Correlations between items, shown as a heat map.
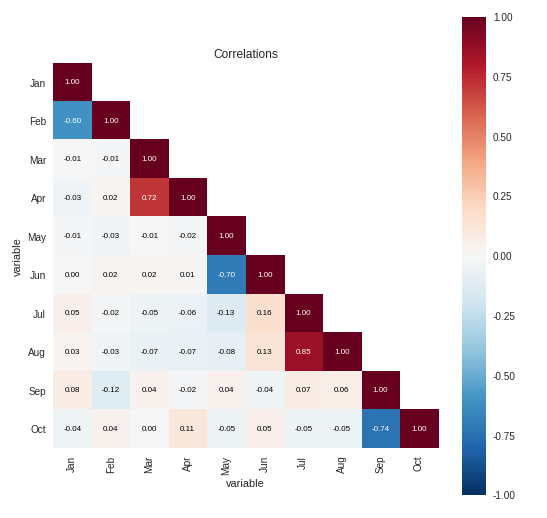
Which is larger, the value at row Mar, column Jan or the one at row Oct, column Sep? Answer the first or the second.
the first
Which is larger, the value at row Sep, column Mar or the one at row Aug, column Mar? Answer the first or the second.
the first
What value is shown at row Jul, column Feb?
-0.02
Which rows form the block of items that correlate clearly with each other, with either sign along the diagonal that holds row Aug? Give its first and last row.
Jul to Aug
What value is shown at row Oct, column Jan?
-0.04
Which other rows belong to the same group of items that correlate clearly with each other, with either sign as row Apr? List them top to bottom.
Mar
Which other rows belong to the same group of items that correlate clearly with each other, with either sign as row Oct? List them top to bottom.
Sep
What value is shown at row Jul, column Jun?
0.16
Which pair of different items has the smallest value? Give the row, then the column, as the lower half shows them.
Oct, Sep
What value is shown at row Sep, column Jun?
-0.04
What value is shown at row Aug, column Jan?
0.03
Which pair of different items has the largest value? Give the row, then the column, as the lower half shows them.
Aug, Jul
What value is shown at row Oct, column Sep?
-0.74
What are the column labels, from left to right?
Jan, Feb, Mar, Apr, May, Jun, Jul, Aug, Sep, Oct
